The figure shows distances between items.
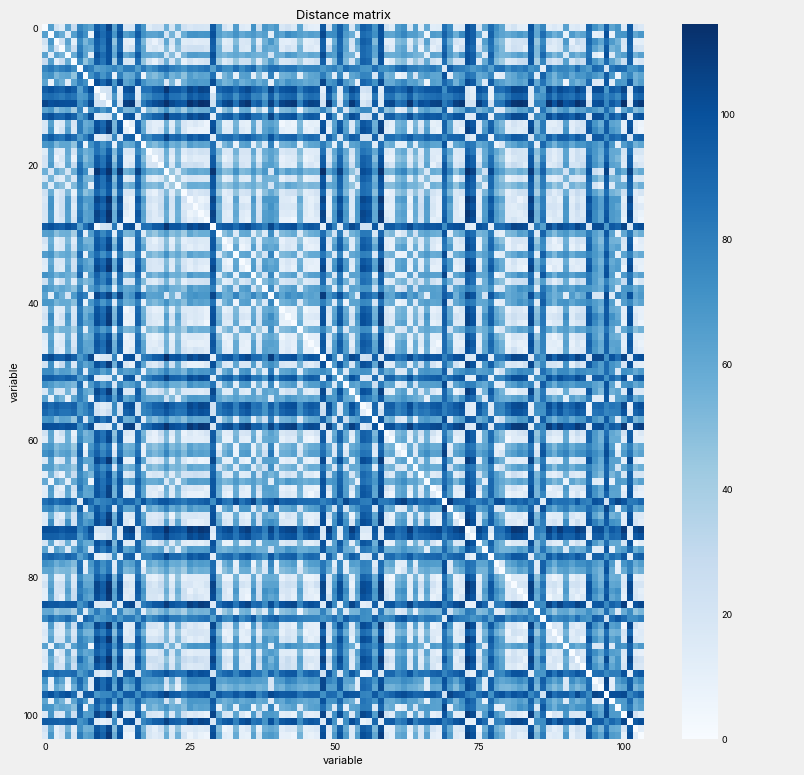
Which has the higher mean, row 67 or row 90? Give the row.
90
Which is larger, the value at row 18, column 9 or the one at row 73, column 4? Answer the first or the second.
the second
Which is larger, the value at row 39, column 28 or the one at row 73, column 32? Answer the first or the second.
the second
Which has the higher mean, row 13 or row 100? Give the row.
13
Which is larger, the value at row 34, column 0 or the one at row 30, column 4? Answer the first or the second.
the second
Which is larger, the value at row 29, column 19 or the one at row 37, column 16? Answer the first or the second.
the first
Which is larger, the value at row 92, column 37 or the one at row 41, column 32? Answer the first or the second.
the first
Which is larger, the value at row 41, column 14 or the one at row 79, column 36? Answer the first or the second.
the second
